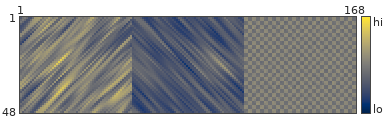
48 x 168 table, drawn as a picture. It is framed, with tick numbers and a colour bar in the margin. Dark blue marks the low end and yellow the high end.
It is made of 1 by 3 panels. Panel 1,1: middling, slanting up to the right, strong in contrast. Panel 1,2: low, slanting down to the right. Panel 1,3: middling, checkered.
